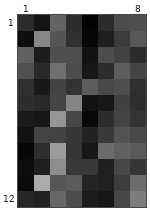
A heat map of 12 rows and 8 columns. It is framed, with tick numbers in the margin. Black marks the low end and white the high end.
Stripes running up and down repeat 2 times from left to right. The top middle is the ninth with the lowest average. The middle right is the smoothest part.
